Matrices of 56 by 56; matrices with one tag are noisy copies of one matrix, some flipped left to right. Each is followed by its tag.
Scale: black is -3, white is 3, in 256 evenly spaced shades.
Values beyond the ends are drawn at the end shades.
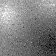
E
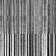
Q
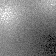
E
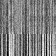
Q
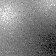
E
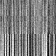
Q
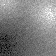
E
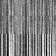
Q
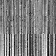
Q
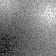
E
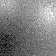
E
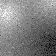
E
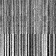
Q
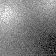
E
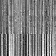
Q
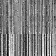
Q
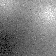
E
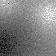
E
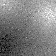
E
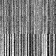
Q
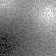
E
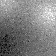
E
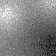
E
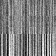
Q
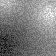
E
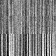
Q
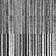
Q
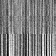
Q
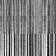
Q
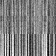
Q
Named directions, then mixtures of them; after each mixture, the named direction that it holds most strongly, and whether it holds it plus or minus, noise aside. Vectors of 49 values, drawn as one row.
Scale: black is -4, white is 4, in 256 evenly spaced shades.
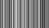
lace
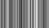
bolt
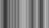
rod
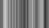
rod, minus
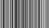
lace, minus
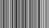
lace, minus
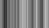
rod, plus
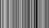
bolt, minus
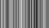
bolt, minus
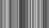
bolt, plus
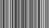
lace, minus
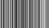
lace, minus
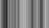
rod, plus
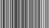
lace, minus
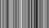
bolt, minus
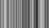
rod, minus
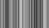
bolt, minus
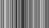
lace, minus
